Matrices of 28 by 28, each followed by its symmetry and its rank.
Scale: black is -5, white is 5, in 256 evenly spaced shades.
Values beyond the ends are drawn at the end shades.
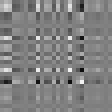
symmetric, rank one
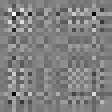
symmetric, rank two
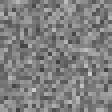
neither, full rank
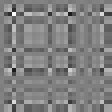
symmetric, rank one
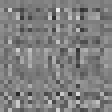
neither, rank three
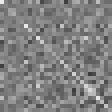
symmetric, rank five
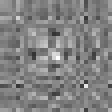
symmetric, rank three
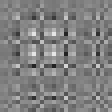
symmetric, rank two
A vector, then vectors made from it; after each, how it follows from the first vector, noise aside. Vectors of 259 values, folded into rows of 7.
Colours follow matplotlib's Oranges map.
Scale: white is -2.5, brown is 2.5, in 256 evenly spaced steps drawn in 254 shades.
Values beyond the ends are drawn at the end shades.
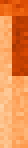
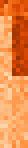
copied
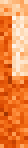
negated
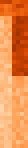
copied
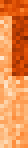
copied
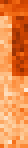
copied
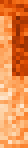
copied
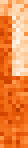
negated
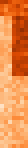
copied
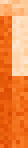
negated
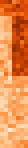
copied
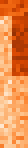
copied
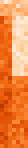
negated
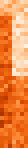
negated
